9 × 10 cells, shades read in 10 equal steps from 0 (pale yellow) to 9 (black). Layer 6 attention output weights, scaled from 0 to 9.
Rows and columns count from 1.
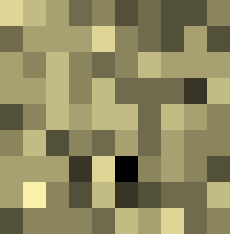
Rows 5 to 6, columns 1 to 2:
6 4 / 4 2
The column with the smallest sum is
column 2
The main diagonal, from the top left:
1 3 2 4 2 3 4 5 5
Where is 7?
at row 4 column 9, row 7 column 4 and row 8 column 6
